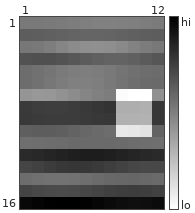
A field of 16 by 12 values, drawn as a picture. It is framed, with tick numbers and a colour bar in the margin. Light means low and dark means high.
Odd patch: lower, in the middle right. Ninth with the lowest average: middle right. Grain: streaks across. Roughest part: middle right.
